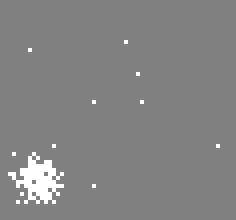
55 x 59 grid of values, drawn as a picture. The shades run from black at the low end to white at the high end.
The bottom left is the roughest part. The bottom left is the ninth with the highest average. Neither half mirrors the other. One bump rises in the bottom left.
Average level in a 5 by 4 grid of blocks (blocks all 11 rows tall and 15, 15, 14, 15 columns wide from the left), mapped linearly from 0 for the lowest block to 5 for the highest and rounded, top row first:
0000
0000
0000
3000
5000
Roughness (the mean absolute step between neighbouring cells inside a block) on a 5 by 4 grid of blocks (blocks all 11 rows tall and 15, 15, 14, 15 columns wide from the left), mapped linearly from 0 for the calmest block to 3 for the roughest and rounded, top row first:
0 0 0 0 / 0 0 0 0 / 0 0 0 0 / 2 0 0 0 / 3 0 0 0
